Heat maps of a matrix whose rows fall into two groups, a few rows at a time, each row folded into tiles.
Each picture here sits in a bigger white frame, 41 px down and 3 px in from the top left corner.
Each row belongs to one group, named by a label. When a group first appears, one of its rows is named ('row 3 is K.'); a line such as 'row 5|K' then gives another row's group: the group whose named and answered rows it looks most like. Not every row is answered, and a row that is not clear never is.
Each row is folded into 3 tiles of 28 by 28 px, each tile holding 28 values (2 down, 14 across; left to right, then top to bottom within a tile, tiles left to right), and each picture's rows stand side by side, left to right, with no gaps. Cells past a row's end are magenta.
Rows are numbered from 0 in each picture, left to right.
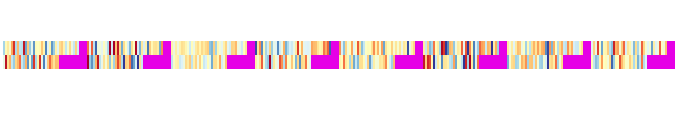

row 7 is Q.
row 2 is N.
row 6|N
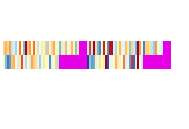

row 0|Q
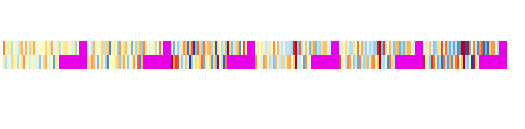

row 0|Q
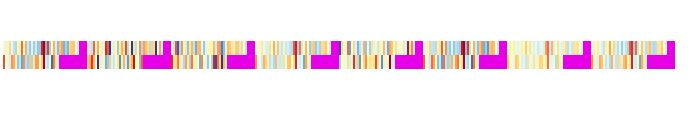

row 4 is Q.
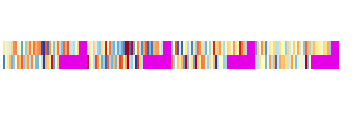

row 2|Q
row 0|N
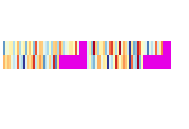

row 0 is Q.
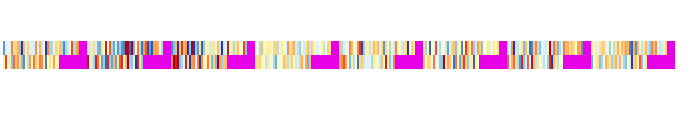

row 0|Q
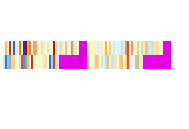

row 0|Q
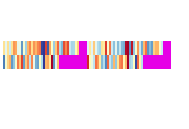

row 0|N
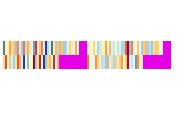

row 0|Q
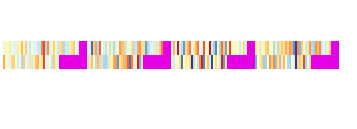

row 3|N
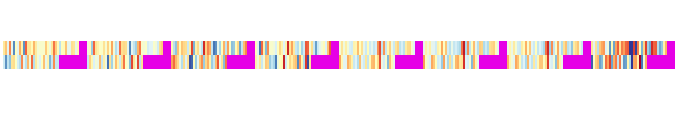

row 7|N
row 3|Q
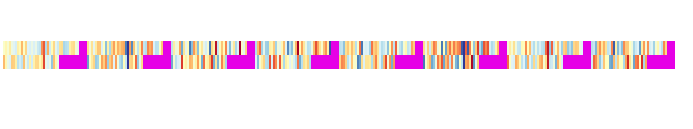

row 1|N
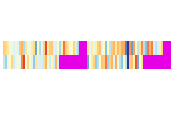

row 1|N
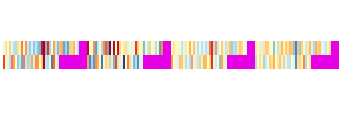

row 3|N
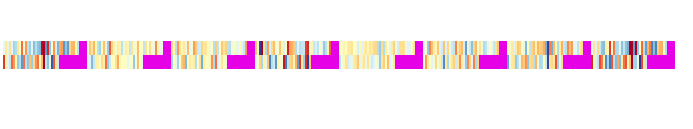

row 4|N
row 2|Q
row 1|Q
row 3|Q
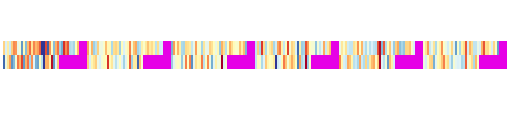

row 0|N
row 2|Q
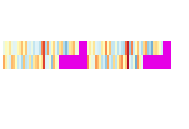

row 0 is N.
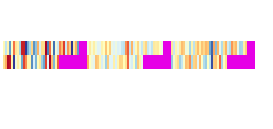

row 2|N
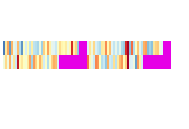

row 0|Q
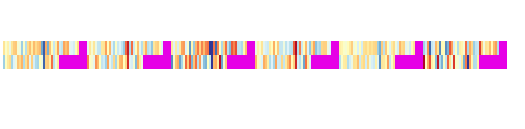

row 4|N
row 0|N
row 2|N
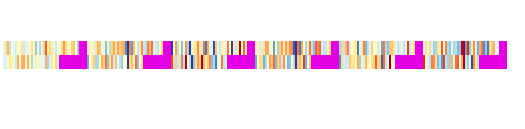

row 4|Q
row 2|Q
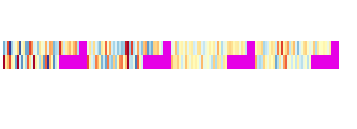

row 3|Q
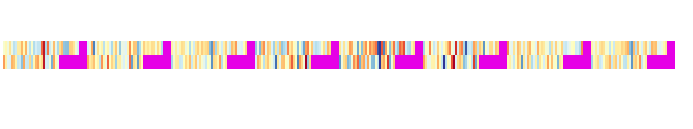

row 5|Q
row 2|N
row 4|N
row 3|Q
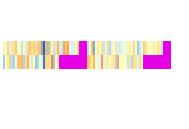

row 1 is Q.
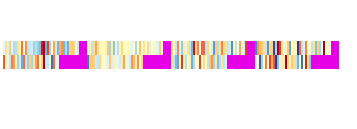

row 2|Q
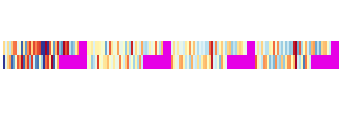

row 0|N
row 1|Q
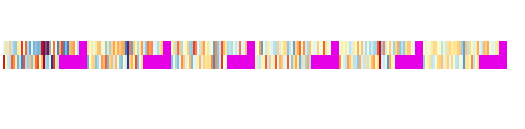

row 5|N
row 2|Q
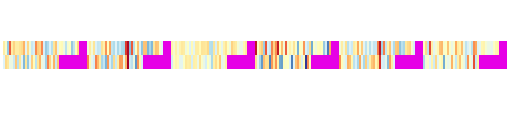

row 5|Q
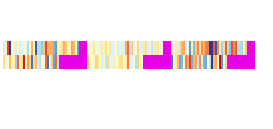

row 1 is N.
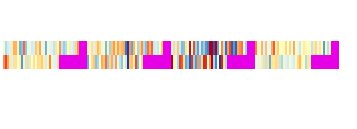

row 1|N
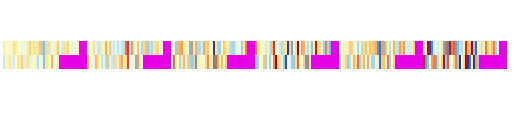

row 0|N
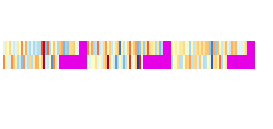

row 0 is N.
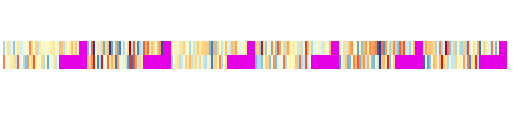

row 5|Q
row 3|Q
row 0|Q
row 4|N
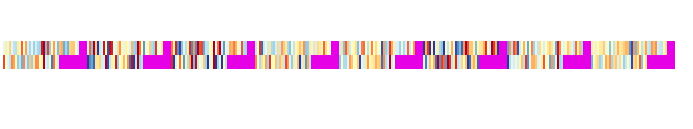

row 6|Q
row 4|Q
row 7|N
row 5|Q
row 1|Q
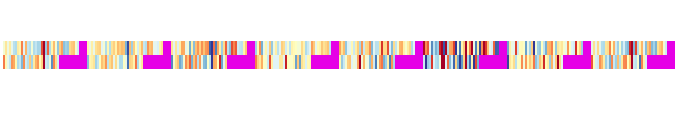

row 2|N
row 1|N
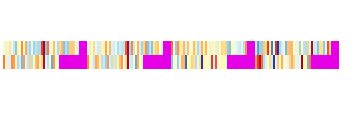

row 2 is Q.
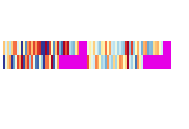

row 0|N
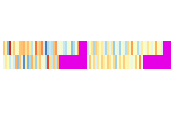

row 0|Q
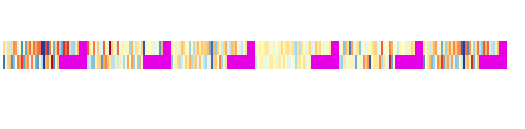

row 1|Q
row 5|N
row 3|N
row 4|Q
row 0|N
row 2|N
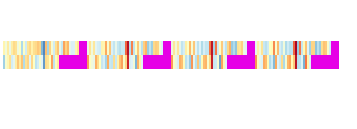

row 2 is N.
